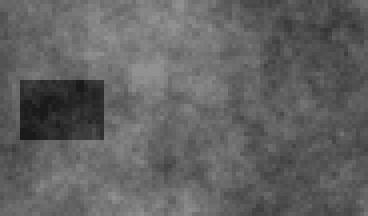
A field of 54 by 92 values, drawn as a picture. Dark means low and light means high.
In the middle left lies a patch that is lower than the rest. The ninth with the lowest average is the middle left. Values change most from cell to cell in the middle left. No regular stripes run through it.
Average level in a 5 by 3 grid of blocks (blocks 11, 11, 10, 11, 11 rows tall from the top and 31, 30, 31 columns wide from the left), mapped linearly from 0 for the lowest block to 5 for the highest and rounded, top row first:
452
352
043
342
442
